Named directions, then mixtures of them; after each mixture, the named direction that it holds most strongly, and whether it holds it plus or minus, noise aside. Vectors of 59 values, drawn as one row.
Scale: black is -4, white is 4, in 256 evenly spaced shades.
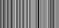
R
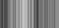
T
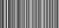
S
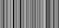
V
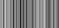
V, plus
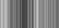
T, minus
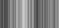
T, plus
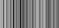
V, plus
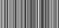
S, minus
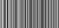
S, minus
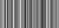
V, minus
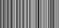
R, plus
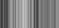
T, plus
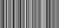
V, plus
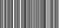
V, minus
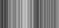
T, plus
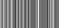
R, minus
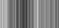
T, minus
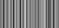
V, plus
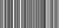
V, minus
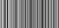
S, minus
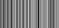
R, plus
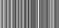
R, minus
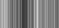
T, minus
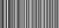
S, plus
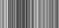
T, minus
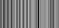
R, plus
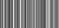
V, minus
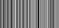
R, plus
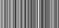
R, minus
